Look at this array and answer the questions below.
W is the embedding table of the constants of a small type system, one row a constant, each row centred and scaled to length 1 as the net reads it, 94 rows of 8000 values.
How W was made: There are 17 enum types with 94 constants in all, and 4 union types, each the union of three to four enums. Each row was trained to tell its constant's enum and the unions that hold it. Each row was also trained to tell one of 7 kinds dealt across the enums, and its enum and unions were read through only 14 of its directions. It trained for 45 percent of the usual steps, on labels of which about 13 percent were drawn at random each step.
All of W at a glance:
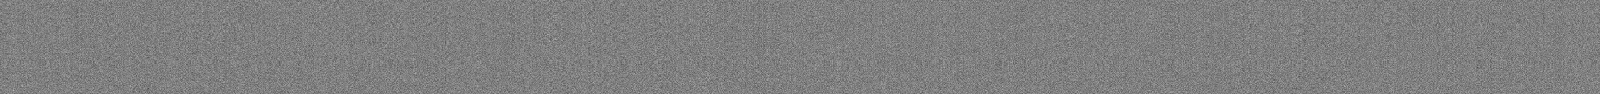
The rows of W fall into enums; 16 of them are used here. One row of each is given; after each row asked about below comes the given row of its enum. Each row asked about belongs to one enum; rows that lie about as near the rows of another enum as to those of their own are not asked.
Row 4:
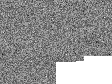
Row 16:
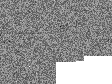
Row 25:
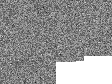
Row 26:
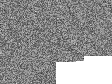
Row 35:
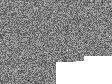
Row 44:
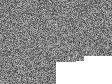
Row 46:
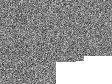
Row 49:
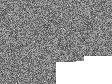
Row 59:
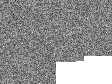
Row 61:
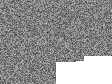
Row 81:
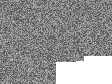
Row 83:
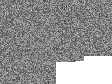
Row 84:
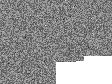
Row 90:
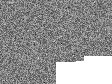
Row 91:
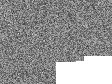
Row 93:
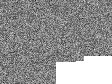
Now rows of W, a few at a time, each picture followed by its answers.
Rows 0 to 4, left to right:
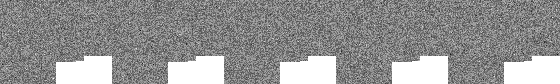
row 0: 91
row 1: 16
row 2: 81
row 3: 49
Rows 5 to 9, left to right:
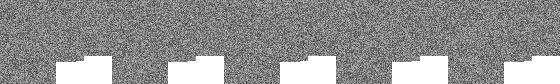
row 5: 4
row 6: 59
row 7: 90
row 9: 93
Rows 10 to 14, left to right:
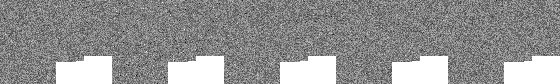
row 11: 93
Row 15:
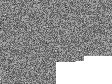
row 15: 93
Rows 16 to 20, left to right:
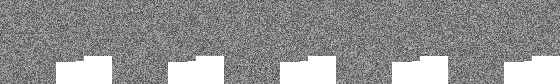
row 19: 81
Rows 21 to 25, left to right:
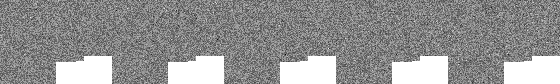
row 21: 81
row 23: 4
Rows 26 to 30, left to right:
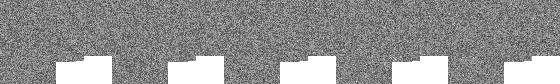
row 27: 49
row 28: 16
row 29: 91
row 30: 93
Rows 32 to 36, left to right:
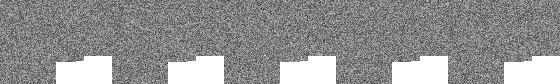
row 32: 49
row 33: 83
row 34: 44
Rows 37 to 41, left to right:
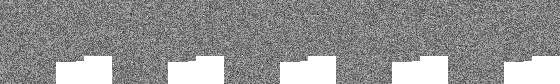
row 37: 90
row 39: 93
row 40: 16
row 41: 83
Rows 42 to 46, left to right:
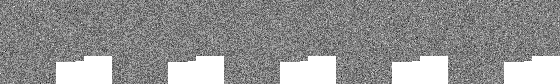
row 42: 59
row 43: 35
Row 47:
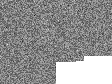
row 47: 61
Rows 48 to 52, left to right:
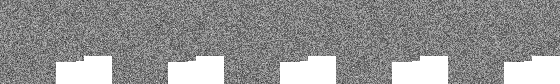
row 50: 61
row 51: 49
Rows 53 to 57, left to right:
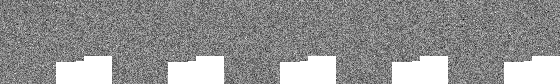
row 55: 4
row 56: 81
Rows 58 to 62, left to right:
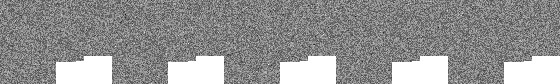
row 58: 16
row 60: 61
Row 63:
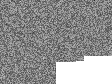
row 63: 61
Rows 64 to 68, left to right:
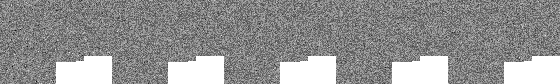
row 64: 59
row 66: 81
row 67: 90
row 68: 83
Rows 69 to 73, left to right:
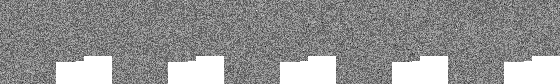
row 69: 59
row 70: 16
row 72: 26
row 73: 46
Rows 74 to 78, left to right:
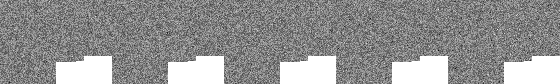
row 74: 49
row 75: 90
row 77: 59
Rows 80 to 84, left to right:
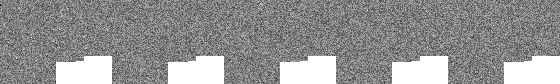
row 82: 84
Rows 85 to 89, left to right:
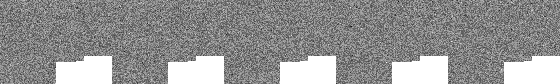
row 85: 90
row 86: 35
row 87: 83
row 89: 61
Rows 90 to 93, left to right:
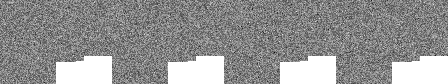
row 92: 91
